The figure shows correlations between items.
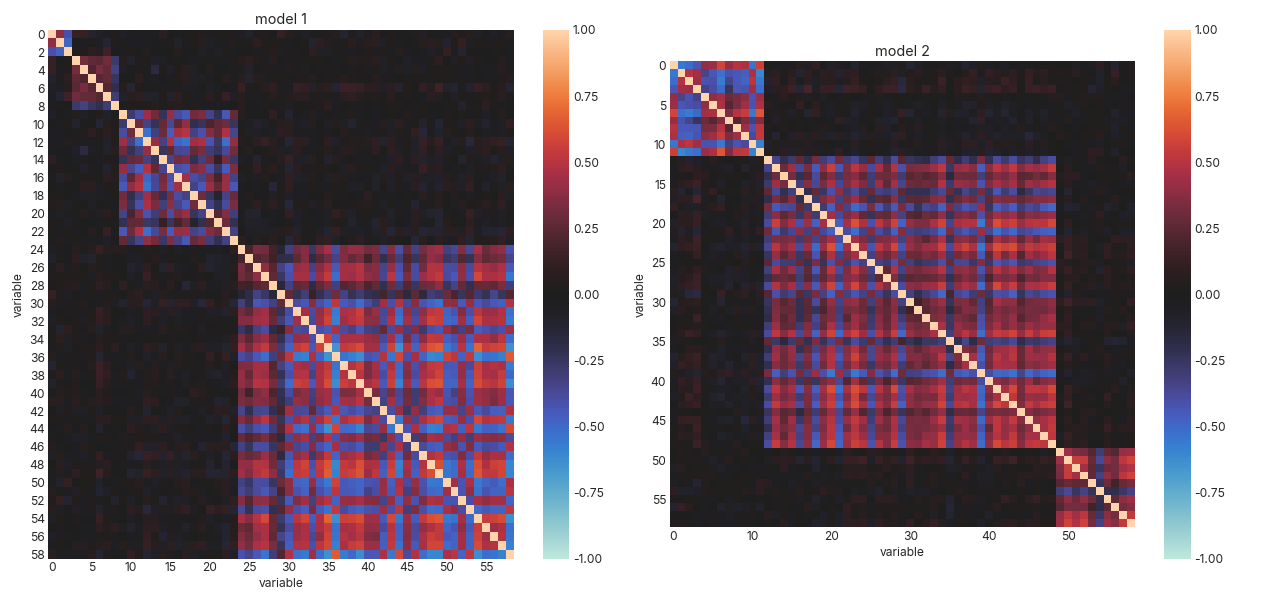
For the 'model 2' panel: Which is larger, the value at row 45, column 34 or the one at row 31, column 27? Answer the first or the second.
the first
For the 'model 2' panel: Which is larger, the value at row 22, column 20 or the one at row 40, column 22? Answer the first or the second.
the first
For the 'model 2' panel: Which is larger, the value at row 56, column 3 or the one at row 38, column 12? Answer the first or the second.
the first
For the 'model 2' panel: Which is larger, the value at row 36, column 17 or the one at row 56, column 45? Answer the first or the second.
the first
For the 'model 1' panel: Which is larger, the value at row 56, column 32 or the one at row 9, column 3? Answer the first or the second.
the first
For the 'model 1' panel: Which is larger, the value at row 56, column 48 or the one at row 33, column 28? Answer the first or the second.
the first
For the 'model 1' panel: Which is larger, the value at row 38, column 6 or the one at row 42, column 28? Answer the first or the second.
the first
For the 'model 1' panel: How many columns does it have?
59
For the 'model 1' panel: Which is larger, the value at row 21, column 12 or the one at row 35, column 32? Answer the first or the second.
the second
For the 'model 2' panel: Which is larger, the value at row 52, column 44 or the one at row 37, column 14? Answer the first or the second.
the second
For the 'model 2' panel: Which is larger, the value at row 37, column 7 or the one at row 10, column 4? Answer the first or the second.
the first
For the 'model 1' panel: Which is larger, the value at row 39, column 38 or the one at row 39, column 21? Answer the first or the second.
the first
